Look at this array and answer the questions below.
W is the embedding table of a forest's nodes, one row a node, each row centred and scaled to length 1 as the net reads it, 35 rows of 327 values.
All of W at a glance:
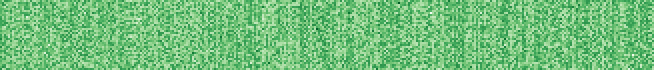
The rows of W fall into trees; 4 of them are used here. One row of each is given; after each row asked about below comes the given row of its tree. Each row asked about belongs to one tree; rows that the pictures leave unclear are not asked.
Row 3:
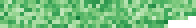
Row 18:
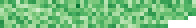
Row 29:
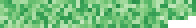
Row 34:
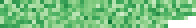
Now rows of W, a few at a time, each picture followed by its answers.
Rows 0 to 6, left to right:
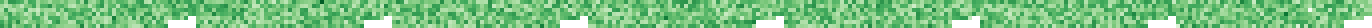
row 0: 18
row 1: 29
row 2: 29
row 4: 29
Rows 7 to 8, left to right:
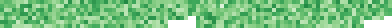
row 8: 18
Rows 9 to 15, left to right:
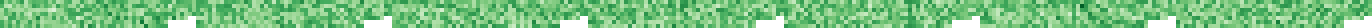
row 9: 18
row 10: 29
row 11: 18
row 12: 29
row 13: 34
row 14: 3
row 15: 18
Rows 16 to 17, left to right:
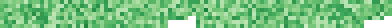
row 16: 29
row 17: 18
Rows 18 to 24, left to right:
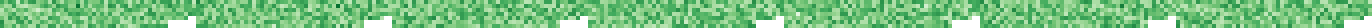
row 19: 34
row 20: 18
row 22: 29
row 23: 34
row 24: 18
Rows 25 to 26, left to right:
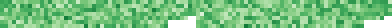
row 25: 29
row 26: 18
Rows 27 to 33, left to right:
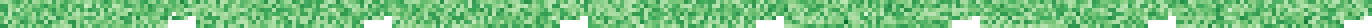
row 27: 34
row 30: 18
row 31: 3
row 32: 29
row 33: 29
